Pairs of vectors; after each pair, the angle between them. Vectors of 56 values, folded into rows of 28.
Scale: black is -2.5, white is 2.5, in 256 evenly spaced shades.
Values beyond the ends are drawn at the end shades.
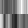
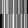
partly opposed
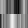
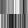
nearly opposite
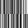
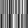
partly opposed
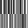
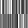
partly opposed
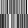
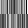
nearly parallel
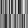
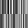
partly opposed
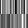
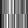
orthogonal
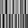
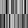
partly aligned
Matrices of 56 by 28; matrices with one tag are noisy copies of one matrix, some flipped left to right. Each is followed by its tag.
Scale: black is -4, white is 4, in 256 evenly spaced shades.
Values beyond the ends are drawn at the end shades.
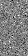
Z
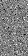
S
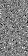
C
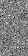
Z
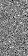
Z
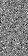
C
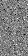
S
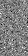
C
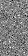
Z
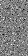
S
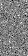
Z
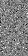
C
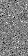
Z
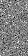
Z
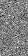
Z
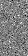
Z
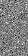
Z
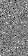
Z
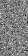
C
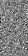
C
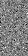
C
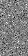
Z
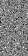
C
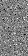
S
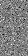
S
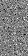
S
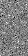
Z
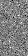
Z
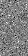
Z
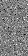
S
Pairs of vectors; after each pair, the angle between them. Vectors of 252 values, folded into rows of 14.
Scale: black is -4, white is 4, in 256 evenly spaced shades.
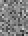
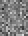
nearly opposite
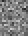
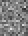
nearly parallel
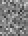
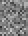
nearly parallel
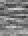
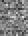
partly opposed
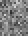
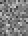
partly aligned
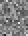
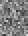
nearly parallel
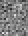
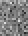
orthogonal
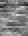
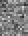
partly aligned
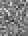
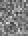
partly opposed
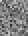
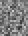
partly opposed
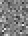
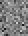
nearly opposite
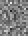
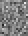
orthogonal
